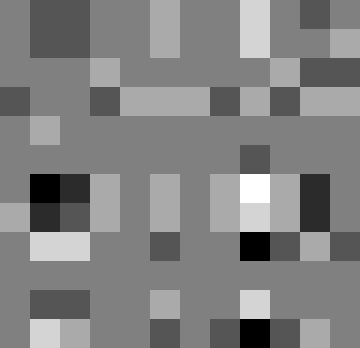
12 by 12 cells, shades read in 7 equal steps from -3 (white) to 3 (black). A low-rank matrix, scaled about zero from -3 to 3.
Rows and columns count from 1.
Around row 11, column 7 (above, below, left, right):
0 0 -1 0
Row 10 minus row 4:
-1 0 0 -1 1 1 1 -1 1 -1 1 1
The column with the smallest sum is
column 9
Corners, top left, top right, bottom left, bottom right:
0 0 0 0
